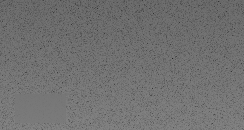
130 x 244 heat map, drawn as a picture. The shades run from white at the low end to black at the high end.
Stripes: none. Odd patch: calmer, in the bottom left. Calmest part: bottom left. Odd rows or columns: none. Slope: up to the top.
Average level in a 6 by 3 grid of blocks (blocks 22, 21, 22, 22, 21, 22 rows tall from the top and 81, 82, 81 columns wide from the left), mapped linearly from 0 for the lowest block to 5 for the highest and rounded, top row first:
5 5 5 / 4 4 4 / 3 3 3 / 2 2 2 / 1 1 1 / 0 0 0
